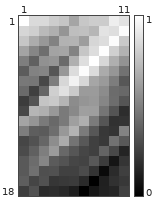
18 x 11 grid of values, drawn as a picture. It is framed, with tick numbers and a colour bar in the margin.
Average level on the scale: 50%. Slope: up to the top. Grain: diagonal, up to the right. Lone odd cells: none.
